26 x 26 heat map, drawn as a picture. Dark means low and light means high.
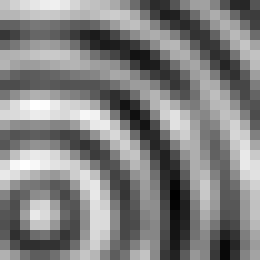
Lone odd cells: none. Odd rows or columns: none. Rings: centred on the bottom left. Mirror symmetry: none. Ninth with the highest average: middle left.
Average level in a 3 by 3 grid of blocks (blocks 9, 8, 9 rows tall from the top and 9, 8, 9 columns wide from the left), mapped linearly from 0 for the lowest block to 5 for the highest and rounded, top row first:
3 0 0
5 1 4
2 2 0
